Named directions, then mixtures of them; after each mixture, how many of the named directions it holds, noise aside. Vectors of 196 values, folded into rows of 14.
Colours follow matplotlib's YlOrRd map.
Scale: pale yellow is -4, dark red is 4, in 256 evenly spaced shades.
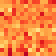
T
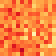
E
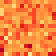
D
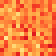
two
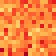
two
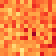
one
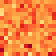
one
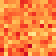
three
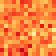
three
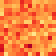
two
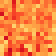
three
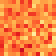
two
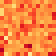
one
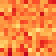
one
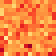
one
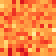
two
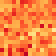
three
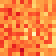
one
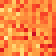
two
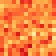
three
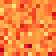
one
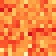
two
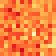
one
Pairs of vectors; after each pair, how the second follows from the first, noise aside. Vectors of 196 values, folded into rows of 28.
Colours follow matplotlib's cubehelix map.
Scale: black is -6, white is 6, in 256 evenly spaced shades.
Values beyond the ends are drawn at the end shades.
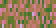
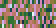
scaled up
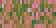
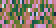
scaled up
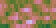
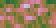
reversed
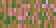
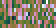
scaled up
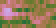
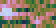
scaled up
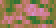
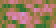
reversed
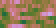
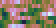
scaled up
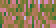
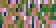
scaled up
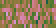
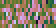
scaled up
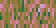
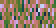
scaled up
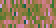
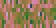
reversed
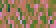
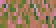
reversed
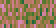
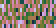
scaled up
